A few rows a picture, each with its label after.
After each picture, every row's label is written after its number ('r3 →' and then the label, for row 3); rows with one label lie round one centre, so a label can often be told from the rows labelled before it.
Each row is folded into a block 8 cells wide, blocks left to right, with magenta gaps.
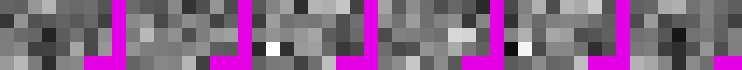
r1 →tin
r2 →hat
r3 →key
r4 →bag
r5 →key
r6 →tin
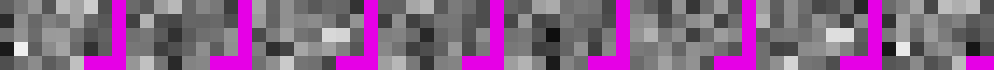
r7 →key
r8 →tin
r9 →bag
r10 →tin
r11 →tin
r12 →hat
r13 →bag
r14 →key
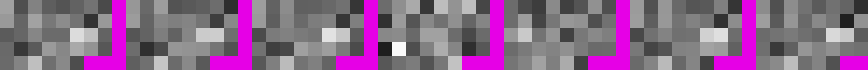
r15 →bag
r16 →bag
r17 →bag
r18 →key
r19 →hat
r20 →bag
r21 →bag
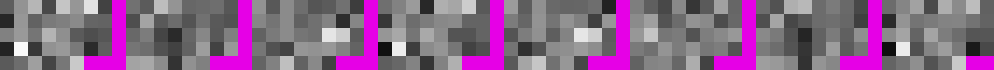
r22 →key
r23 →tin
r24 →bag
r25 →key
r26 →bag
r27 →hat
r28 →tin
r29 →key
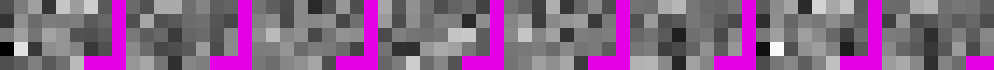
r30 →key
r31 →tin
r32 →hat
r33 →bag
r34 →hat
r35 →tin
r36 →key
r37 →tin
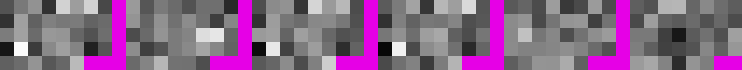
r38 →key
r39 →bag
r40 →key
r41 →key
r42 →hat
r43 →tin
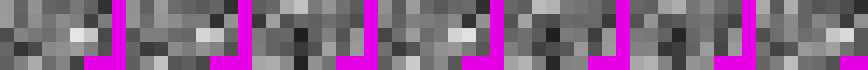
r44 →bag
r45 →bag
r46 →tin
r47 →bag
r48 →tin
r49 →tin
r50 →bag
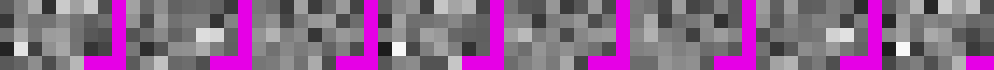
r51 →key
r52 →bag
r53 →hat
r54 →key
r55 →hat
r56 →hat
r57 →bag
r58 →key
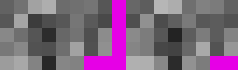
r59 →tin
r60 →tin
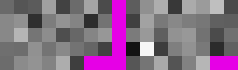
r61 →hat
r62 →key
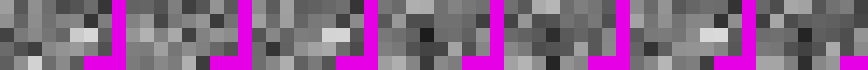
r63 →bag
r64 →hat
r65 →bag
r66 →tin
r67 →tin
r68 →bag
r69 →tin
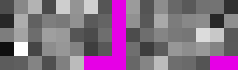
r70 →key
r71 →bag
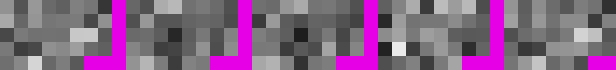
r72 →bag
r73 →tin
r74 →tin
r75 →key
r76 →bag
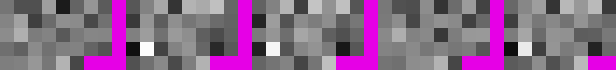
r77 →hat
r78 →key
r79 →key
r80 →hat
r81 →key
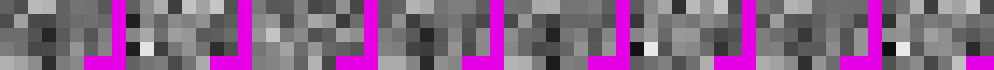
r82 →tin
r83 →key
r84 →hat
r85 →tin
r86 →tin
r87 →key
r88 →tin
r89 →key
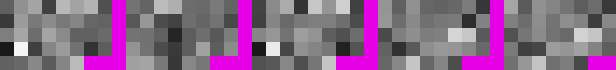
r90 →key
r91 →tin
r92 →key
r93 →bag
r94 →bag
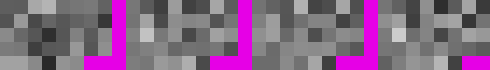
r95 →tin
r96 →hat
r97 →hat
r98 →hat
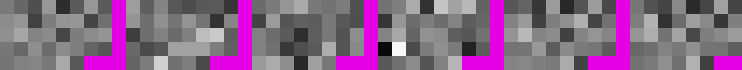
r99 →hat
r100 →bag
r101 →tin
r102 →key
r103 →hat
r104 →hat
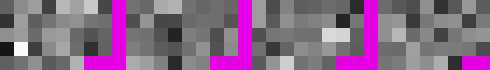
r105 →key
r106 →tin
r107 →bag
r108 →hat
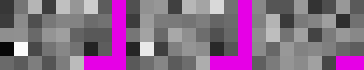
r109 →key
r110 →key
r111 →hat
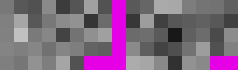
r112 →hat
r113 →tin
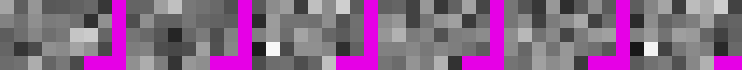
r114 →bag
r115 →tin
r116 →key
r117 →hat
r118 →hat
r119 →key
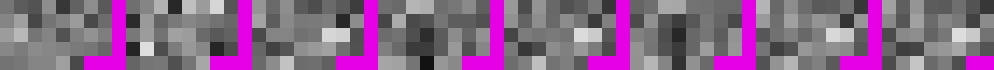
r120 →hat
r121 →key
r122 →bag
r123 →tin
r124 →bag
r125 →tin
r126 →bag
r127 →bag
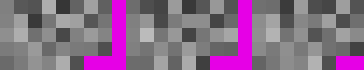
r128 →hat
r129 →hat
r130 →hat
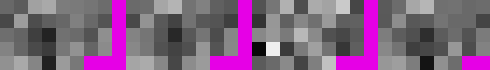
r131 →tin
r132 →tin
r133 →key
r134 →tin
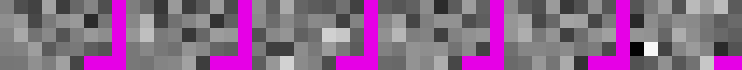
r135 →hat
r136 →hat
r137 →bag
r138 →hat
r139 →hat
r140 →key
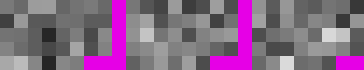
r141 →tin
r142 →hat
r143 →bag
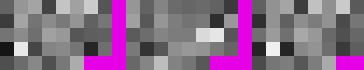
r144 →key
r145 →bag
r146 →key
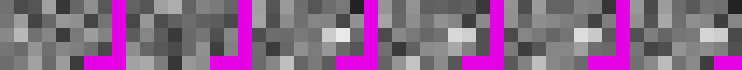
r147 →hat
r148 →tin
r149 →bag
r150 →bag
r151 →bag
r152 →bag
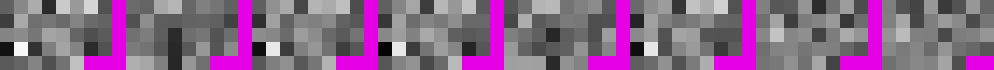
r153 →key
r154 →tin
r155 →key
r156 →key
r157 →tin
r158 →key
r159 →hat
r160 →hat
